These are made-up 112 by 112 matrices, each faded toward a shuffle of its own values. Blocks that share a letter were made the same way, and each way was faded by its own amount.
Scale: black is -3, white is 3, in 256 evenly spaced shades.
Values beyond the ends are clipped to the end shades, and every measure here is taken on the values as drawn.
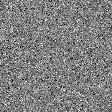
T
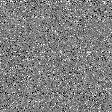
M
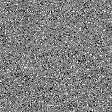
M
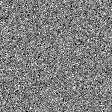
T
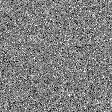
T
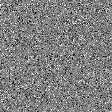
M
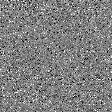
M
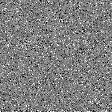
M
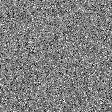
T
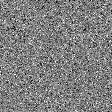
T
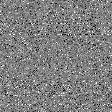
M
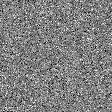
T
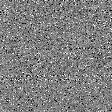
M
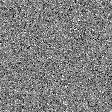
T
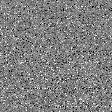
M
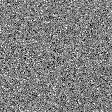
T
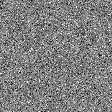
T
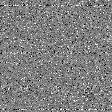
M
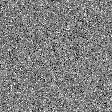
T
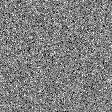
T
